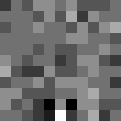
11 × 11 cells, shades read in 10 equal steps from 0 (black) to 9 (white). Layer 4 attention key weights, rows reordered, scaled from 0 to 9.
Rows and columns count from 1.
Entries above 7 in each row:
0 0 0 0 0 0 0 0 0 0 1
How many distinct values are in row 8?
4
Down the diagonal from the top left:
2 4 4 4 4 2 3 5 6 3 4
